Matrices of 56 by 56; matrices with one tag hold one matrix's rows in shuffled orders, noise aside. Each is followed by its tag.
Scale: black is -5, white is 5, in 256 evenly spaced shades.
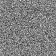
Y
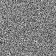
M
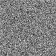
Y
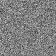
M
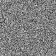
M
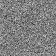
Y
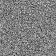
Y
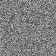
Y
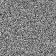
M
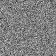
M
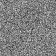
Y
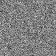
M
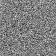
Y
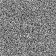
Y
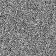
M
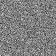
M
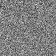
M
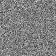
M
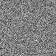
M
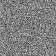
Y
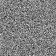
Y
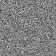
M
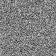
Y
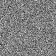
M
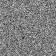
Y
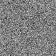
Y
